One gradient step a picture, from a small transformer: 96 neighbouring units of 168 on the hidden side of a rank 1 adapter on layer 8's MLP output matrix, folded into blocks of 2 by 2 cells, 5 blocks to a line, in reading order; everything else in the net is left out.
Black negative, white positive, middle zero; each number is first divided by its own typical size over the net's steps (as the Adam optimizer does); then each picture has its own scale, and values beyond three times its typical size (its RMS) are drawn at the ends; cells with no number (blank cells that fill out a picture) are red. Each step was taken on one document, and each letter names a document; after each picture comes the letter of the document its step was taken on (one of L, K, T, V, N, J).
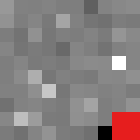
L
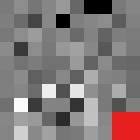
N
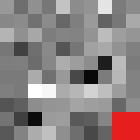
N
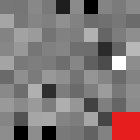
L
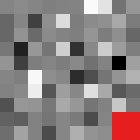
N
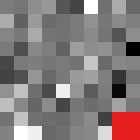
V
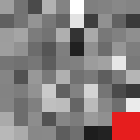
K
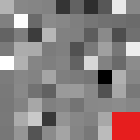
V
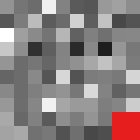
K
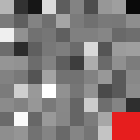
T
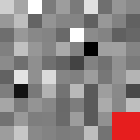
T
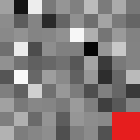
T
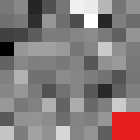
K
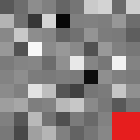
N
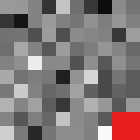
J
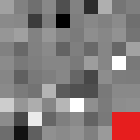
N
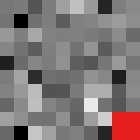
V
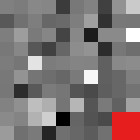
J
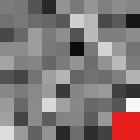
K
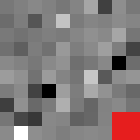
N
